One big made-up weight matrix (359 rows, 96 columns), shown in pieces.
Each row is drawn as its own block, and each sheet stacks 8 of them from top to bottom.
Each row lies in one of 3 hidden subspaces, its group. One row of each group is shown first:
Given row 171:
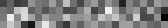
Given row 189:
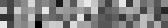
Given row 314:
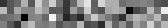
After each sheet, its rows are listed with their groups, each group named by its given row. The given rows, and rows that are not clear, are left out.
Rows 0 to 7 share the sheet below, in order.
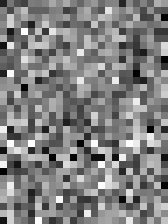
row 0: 171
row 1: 314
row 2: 314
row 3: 314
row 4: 314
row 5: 314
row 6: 171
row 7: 189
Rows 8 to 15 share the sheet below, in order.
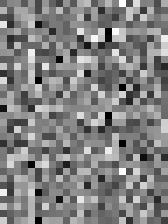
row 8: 189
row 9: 171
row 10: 189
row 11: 189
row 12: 171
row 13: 171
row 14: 189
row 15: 189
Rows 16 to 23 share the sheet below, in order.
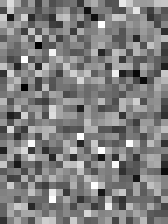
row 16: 314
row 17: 314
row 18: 314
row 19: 314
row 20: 314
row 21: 314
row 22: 314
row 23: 171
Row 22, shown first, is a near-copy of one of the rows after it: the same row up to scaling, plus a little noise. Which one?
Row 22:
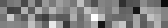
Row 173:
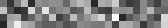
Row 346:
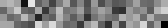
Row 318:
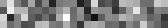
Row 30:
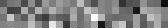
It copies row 30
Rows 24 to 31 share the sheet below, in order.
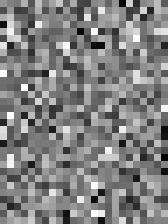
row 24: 189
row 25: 314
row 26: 314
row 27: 314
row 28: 314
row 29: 171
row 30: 314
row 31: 314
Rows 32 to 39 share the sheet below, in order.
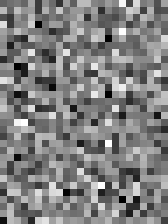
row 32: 189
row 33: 171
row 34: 171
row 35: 171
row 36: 171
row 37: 171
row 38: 314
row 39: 189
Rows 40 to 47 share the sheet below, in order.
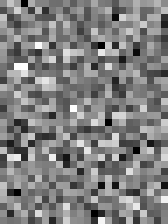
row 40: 314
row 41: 314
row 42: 171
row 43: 171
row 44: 171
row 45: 314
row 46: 314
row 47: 314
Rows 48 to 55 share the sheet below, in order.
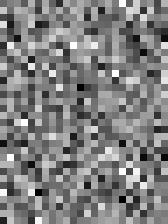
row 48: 189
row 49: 314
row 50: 314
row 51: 189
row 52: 171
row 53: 171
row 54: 189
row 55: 189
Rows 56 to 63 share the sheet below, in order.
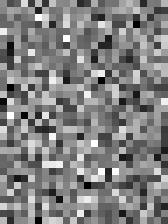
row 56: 314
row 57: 171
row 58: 314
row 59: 314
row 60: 314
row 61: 189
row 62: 171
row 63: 189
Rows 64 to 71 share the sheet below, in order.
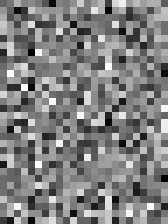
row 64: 171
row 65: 189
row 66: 171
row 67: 314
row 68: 171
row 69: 189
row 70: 314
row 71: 171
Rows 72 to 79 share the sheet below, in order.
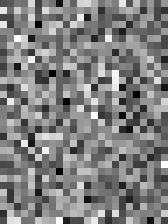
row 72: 189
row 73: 171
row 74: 314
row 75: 314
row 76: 189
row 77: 314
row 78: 189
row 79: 314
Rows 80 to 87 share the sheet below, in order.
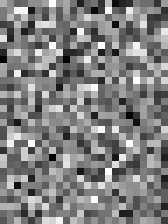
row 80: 171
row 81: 314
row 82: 314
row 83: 189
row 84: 314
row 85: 314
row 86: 171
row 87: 189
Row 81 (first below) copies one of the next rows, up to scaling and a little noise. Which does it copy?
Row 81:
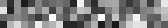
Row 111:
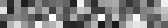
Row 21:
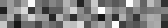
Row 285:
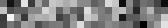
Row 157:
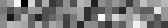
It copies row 111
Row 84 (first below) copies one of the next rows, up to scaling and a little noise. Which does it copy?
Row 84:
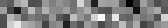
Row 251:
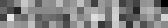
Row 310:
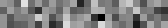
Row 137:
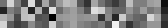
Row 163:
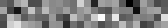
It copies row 163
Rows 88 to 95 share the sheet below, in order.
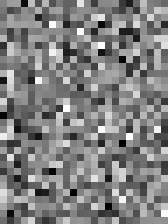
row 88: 314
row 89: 314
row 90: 189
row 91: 314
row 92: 171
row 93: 314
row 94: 171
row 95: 171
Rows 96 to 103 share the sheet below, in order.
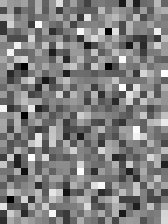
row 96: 189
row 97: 171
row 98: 171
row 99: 189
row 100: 314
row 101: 314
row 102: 314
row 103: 314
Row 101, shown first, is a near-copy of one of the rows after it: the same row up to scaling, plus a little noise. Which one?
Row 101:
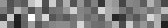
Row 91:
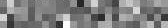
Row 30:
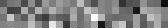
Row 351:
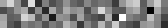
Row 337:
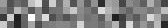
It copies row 337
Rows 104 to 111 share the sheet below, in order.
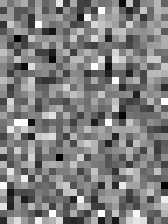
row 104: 189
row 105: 171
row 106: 171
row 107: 314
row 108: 171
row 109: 189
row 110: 314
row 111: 314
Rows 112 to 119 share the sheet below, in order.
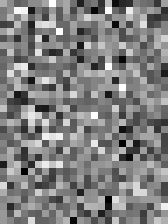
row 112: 171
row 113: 189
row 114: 171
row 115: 171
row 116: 189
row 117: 189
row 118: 314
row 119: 171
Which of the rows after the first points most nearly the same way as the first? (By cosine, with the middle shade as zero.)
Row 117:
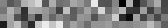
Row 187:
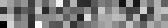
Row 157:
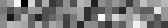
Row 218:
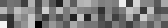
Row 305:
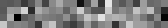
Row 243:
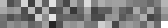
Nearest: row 187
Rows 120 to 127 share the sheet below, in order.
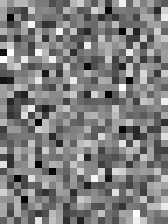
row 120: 171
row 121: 189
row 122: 171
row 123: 171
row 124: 314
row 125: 189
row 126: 171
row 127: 314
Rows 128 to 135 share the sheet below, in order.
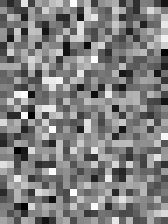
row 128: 314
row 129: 314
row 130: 189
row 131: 171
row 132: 314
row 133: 171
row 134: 171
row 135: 171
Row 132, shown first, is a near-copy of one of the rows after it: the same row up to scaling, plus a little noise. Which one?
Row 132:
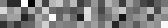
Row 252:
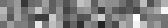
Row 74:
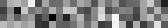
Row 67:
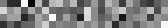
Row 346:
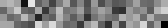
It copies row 67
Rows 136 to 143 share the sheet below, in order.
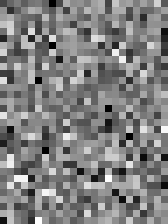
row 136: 171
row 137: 314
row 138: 189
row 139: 189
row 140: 171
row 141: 171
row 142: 171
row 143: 189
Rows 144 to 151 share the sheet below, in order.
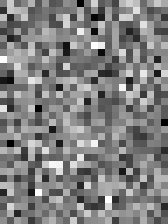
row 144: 314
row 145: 314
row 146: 171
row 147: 189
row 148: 314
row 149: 189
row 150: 189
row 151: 171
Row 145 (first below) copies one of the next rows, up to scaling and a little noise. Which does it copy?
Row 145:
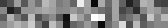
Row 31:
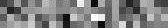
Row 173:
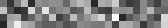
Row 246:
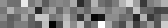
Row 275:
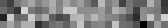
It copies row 31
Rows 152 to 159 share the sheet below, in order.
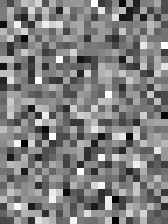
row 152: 189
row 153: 171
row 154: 189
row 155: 171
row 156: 314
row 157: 314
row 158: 314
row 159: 171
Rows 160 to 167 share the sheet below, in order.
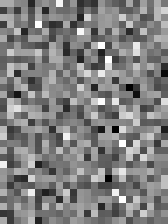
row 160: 189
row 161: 314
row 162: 171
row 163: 314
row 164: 314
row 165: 189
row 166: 171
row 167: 189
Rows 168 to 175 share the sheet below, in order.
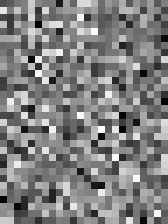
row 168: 189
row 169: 189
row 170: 314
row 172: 314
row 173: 314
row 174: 314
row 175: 171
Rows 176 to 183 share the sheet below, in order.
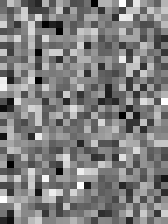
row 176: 189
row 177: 189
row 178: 189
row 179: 171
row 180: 189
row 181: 314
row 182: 189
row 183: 171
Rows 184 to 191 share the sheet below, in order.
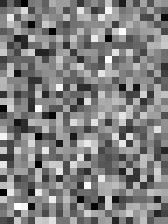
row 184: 171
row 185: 171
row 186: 171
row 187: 189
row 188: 171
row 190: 189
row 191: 171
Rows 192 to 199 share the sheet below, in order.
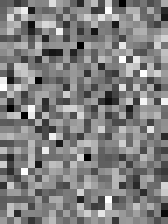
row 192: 171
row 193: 189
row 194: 189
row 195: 171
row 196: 314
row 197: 189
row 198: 314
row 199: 171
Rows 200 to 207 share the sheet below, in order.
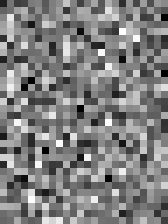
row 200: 171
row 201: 314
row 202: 171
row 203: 314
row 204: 171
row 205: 189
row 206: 171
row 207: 189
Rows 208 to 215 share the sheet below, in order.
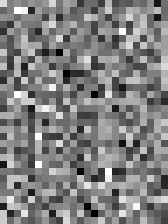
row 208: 171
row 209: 189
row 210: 314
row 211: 171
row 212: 189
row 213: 189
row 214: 171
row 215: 314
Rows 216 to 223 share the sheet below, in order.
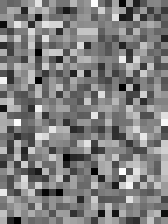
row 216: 189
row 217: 189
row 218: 189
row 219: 189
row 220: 314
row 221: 314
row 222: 189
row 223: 314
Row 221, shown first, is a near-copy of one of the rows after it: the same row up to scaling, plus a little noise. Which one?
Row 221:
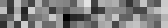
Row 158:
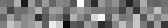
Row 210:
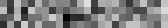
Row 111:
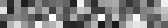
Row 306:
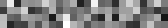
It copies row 210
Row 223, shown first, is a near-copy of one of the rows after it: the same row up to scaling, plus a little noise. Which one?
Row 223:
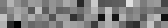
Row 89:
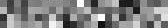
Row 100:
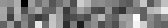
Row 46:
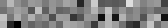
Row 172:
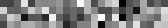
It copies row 46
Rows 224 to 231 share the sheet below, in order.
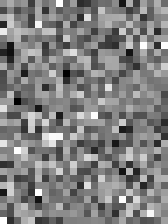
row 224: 189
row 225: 171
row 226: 314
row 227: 171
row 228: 189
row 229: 171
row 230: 189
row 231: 189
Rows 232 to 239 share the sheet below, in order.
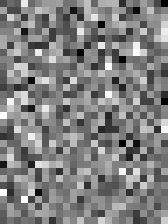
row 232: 314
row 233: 314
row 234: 171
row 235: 171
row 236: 171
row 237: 189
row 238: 189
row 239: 314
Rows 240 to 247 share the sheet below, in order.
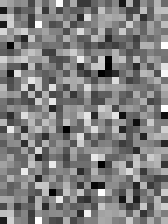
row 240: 189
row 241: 171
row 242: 171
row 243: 314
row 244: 314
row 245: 314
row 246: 314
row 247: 189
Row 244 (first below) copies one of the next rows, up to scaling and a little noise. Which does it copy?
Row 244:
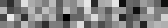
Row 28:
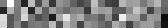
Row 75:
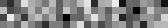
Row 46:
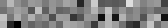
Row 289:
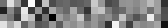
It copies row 75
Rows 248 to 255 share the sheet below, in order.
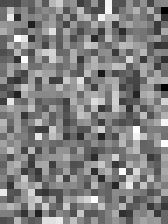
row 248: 171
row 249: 171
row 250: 314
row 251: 314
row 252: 314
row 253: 314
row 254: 189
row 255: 189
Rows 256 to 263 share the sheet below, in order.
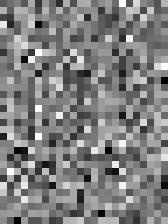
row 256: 189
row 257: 171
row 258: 314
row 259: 189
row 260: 189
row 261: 171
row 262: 314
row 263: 314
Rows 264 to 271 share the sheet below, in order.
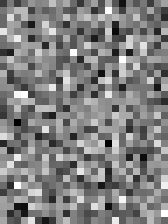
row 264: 171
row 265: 171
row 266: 314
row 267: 171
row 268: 171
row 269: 171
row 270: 171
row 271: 171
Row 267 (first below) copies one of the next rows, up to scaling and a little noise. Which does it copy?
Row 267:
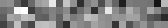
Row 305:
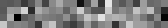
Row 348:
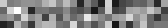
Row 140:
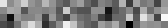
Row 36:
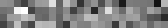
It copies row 36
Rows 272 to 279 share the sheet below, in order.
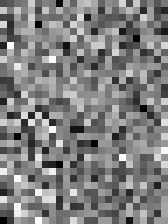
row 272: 189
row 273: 314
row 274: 171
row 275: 314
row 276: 314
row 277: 189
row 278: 171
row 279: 171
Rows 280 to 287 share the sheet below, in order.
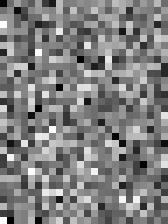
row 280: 171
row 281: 189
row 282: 171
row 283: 189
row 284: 314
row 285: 314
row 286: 189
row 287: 189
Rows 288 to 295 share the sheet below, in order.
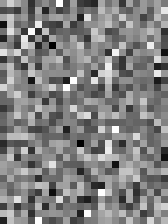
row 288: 189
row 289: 314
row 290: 171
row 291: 171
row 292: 314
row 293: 171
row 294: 314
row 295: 189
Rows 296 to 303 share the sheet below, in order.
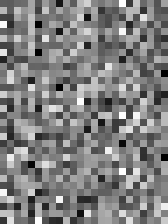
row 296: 189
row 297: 189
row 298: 171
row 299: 189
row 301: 171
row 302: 189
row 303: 189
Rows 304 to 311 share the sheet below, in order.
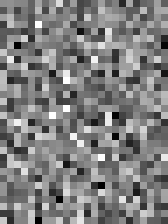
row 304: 189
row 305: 171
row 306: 314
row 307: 171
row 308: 171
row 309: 314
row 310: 314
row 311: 189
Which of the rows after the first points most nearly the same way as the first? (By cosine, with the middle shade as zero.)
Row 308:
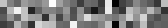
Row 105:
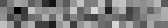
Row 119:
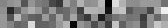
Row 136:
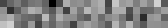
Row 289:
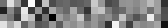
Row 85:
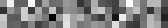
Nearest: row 85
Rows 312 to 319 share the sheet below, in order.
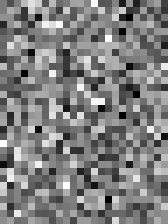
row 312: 189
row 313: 171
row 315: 314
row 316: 314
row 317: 171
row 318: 314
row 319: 171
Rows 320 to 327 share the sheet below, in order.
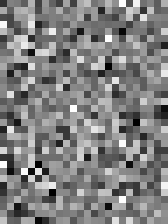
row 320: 189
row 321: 171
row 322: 171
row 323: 171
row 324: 314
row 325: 189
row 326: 314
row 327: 171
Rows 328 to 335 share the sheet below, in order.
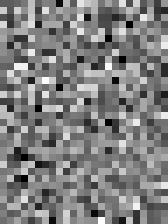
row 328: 189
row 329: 171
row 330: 171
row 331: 189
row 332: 314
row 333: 171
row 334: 171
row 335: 314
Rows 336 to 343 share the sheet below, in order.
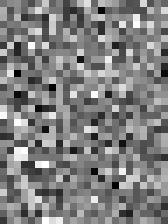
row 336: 314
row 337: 314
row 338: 171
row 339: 171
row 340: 171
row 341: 171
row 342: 189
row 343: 189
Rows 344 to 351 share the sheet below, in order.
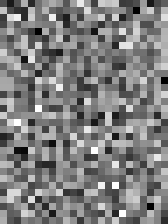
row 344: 314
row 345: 189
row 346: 314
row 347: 189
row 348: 171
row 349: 171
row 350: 314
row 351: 314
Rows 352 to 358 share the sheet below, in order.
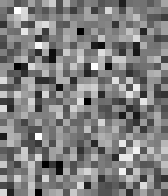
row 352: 171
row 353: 314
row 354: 171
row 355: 189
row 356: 189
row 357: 189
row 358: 189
